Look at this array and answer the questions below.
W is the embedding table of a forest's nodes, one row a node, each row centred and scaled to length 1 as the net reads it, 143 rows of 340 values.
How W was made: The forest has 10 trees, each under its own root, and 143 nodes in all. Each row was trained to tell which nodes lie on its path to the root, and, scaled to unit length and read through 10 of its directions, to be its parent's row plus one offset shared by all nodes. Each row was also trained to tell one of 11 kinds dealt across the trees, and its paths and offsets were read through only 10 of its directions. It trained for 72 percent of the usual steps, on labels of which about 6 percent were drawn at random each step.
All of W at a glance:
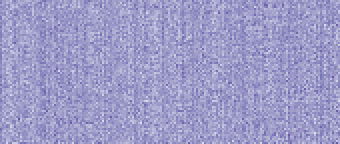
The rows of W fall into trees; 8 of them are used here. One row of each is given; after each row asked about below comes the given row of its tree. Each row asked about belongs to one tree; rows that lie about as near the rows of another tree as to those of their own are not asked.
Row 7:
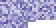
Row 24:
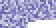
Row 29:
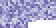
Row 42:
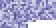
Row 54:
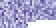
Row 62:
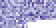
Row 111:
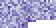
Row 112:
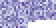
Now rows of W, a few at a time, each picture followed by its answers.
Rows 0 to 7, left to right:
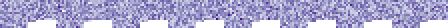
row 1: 24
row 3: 24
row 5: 112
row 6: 62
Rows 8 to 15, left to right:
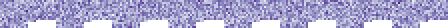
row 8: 112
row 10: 62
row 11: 29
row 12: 29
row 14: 111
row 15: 112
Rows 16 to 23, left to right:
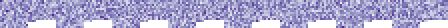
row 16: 42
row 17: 24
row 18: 111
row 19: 29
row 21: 62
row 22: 112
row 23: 29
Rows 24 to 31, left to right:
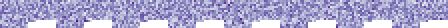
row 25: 7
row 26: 62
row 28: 54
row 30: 54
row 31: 24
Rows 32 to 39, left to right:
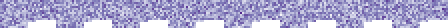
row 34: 112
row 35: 54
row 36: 24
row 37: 62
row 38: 62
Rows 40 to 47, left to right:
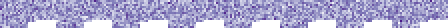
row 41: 54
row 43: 24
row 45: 111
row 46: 112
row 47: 112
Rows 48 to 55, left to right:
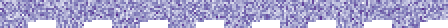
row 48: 54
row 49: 54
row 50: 24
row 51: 62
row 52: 7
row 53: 7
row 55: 111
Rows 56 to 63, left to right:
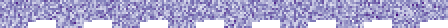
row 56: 29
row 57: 24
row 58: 7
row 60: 24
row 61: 42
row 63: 62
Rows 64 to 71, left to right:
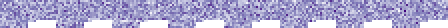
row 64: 29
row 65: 111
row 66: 29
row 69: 111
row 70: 62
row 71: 54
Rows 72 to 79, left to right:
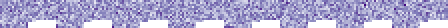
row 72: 29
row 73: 24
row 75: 42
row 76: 62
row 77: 29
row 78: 29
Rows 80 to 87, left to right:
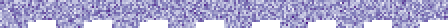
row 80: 54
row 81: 42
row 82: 54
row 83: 62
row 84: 7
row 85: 7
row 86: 112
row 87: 112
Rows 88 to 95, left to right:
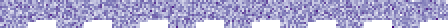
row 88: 62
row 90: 62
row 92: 54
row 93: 24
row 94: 54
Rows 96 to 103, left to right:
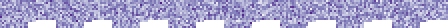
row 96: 29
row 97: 29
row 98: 54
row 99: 7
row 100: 29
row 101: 111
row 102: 62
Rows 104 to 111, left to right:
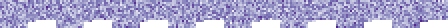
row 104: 62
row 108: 112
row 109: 24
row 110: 111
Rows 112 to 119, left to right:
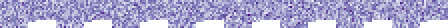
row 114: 42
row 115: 24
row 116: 29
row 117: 111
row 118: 54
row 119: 54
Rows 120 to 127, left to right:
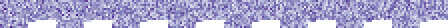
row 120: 42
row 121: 54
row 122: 29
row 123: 29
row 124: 7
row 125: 112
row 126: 112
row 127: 62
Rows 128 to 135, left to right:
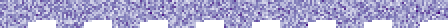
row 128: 7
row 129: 111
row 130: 62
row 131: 24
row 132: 29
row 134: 112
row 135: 54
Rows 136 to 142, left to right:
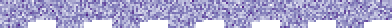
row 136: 54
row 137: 62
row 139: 24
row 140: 54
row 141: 24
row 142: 29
